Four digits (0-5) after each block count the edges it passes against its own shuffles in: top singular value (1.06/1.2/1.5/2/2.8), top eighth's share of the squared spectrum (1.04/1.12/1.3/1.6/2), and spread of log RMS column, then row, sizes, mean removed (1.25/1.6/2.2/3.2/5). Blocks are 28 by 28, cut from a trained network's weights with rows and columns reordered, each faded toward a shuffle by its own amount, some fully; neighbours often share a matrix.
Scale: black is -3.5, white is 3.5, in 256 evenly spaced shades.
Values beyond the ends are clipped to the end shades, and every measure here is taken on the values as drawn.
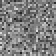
2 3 0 0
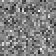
1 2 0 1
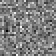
2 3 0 0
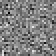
3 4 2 1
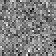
1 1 0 0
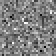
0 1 0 0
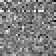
3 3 0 1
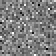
0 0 0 0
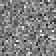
0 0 0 0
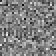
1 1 0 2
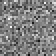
0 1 0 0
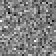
0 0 0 0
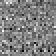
2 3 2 2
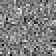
2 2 0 1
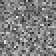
0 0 0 0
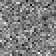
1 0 0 0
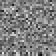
2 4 1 1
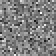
0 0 0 0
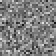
2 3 0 0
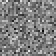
2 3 0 1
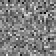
1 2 0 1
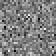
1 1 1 0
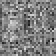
3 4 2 1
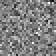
2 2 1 0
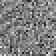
1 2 0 0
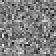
2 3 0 1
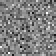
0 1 0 0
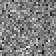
0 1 0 0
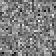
2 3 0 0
